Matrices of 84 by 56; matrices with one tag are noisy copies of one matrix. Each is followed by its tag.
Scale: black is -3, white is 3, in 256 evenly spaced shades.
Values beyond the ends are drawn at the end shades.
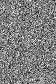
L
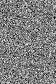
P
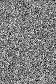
L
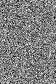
P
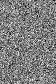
L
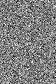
P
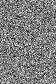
P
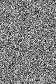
L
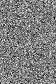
P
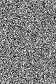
P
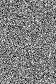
P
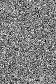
L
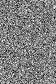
P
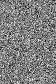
L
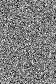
P
